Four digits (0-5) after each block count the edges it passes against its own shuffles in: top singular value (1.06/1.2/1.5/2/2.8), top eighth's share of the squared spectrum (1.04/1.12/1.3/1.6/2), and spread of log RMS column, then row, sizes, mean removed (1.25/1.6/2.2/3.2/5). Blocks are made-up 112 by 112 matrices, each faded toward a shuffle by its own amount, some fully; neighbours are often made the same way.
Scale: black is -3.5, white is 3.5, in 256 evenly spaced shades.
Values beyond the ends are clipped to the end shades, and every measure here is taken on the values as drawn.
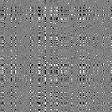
5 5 4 4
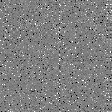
4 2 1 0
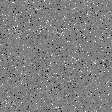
0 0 0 0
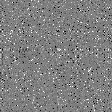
4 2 1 1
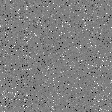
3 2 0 0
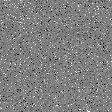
3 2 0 0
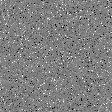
2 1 0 0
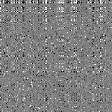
5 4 3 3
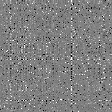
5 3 2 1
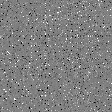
3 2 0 1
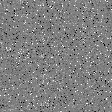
2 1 0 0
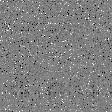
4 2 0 1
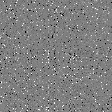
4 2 1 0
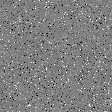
0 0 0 0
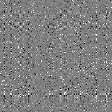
5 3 3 2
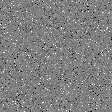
0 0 0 0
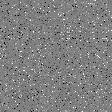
3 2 0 0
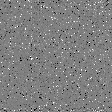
3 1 0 0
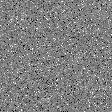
2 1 0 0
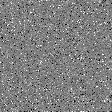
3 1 0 1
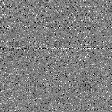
4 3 1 2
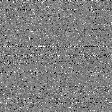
2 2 0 3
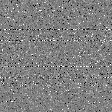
2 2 0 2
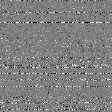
3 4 0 4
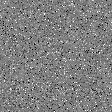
0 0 0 1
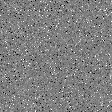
1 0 0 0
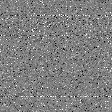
2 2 0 2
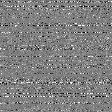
2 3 0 4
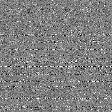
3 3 0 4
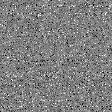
1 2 0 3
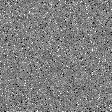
0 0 0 0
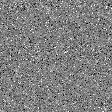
0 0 0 1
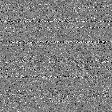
2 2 0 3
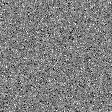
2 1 0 0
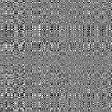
5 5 4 4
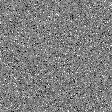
1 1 0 0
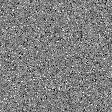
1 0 0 0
